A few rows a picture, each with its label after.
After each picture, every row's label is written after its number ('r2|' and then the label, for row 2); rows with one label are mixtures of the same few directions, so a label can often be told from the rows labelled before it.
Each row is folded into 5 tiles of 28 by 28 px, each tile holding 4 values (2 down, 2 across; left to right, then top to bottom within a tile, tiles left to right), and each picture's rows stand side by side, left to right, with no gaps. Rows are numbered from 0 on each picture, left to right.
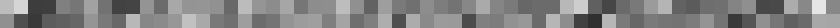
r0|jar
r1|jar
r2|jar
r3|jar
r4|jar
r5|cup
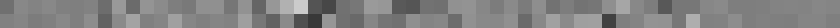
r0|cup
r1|cup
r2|jar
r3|cup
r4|jar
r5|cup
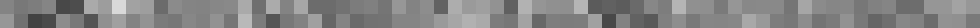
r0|cup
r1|cup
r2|cup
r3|jar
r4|cup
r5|jar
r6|cup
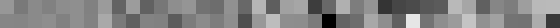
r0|cup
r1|cup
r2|jar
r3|jar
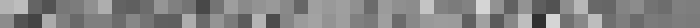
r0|jar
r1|jar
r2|jar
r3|jar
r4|cup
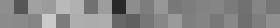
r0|cup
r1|cup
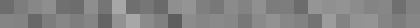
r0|cup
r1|cup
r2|cup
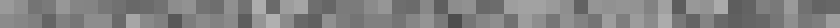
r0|jar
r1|cup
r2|jar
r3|cup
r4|cup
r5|jar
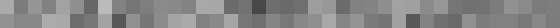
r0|jar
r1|cup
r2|jar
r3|jar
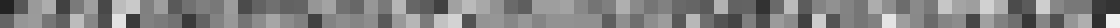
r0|jar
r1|jar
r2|cup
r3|jar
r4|jar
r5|jar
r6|jar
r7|jar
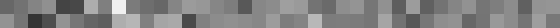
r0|cup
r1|jar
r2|cup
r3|jar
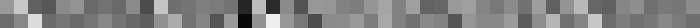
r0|cup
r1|cup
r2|cup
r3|cup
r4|cup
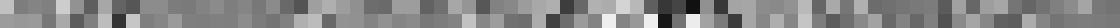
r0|jar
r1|cup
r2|jar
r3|jar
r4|cup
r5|cup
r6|cup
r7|jar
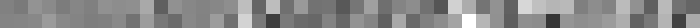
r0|jar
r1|cup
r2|jar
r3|jar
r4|jar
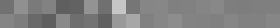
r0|cup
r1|cup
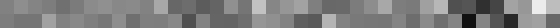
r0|jar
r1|cup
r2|jar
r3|cup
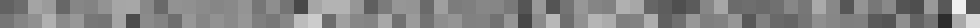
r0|jar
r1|cup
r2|jar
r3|cup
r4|cup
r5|cup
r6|cup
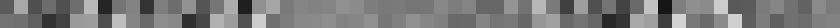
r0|jar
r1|jar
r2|cup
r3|cup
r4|jar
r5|cup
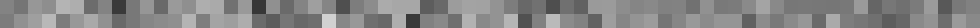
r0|cup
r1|cup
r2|jar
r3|cup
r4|cup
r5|jar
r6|jar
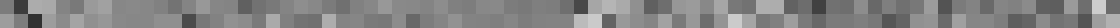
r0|cup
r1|jar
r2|jar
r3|cup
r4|jar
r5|cup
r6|jar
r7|cup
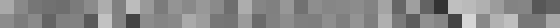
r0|cup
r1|jar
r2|cup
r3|cup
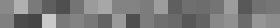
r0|jar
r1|jar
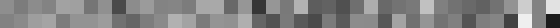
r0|cup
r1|cup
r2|jar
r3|cup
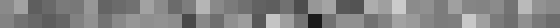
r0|jar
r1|jar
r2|cup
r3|jar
